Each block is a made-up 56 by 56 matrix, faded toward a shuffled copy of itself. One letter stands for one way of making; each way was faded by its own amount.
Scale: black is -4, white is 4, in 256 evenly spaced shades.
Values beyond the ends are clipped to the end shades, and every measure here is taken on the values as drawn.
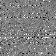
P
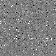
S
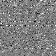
P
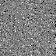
S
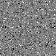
S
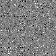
S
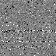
P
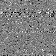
P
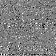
P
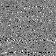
P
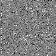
S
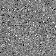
S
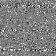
P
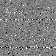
P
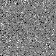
S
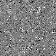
S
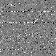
P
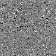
S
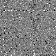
S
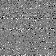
P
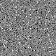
S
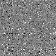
S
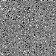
S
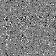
S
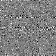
P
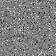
S
